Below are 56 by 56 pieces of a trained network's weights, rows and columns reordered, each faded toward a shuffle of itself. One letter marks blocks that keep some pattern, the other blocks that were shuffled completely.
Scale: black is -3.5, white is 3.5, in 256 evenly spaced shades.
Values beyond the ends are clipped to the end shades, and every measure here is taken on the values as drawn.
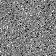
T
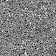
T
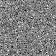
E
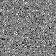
E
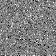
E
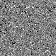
E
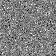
T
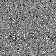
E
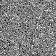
T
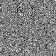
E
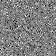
E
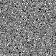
E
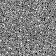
T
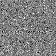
E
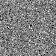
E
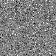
E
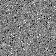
T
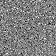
T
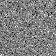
E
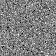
T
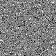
E
